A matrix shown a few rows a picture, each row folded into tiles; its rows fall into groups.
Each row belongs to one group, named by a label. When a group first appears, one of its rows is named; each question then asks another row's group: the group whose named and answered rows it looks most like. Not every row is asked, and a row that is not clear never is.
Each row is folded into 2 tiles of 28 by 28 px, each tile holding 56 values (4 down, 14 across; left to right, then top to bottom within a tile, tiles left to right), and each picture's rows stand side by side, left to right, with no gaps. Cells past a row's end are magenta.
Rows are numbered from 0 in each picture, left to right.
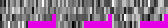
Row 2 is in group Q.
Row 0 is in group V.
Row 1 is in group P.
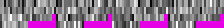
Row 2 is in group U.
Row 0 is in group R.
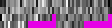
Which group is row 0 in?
V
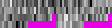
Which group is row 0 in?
P
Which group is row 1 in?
R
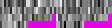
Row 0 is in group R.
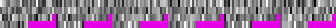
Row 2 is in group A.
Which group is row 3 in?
A
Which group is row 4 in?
V
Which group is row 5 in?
R
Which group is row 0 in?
Q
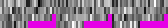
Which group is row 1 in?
A
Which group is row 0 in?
U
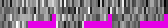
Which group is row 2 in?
P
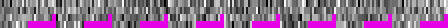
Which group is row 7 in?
A
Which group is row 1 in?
V
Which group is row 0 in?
A
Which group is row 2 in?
P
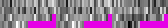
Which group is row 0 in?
A
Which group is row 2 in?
P
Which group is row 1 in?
A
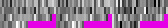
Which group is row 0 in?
A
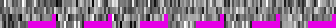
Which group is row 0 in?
U
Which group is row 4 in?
V
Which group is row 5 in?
R
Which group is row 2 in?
Q
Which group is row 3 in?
A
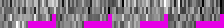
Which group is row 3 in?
P
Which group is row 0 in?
A
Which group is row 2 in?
A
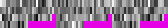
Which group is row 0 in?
Q
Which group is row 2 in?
Q
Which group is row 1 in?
A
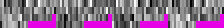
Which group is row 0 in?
R
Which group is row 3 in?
R
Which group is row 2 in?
U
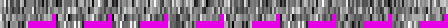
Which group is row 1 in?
V
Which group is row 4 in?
Q
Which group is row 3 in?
U
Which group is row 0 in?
Q
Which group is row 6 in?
P
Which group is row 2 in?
V
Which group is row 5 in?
V
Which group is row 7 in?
A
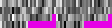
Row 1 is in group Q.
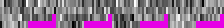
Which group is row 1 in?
P
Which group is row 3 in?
R
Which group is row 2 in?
U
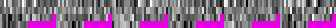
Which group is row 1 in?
P
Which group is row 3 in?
P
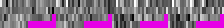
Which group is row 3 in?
U
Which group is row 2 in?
U
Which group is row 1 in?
P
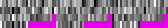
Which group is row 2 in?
V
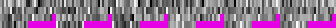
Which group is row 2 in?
U
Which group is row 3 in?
R
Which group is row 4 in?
A
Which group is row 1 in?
Q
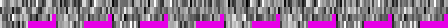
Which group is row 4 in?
R
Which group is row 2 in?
V
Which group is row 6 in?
V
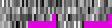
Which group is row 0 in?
P
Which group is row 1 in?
V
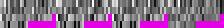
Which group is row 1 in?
Q
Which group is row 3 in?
P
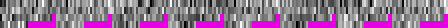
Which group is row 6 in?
R
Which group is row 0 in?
V
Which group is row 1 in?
A
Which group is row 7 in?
A
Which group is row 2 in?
U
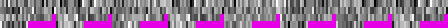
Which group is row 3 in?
R
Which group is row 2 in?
A
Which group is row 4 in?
A
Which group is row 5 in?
Q
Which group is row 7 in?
R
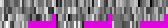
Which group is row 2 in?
U
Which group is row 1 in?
V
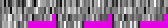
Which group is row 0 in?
R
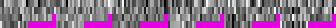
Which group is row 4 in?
U
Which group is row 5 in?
Q
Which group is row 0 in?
U
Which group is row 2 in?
P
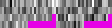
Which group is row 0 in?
A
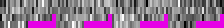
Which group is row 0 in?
V
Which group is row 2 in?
R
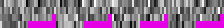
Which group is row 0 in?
U
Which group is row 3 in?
U
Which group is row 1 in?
R
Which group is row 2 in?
Q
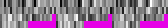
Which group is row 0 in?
R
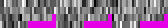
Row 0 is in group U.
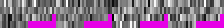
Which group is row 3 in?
Q
